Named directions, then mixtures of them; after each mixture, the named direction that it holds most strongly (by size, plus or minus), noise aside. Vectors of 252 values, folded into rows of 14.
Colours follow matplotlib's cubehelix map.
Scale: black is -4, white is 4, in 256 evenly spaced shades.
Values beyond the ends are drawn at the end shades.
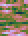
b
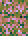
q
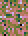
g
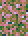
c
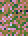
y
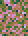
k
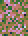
k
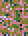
g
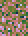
c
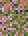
y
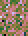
g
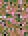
g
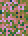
y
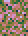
k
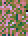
c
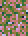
c
